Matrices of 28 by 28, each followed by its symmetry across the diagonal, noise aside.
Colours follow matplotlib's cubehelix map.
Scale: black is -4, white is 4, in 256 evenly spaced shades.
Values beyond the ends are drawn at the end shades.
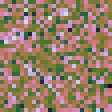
neither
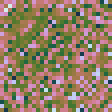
symmetric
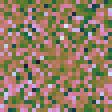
antisymmetric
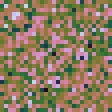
symmetric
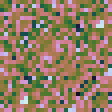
symmetric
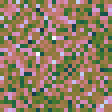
symmetric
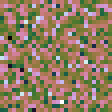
neither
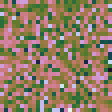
antisymmetric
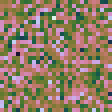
antisymmetric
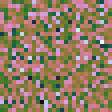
antisymmetric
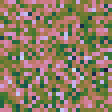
neither
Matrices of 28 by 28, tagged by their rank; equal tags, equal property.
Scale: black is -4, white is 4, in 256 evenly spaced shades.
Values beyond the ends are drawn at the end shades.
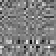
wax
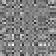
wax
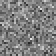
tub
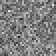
tub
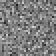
tub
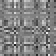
wax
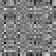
wax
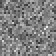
tub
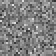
tub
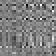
wax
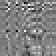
wax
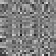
wax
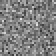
tub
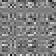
wax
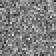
tub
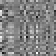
wax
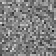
tub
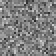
tub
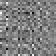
wax
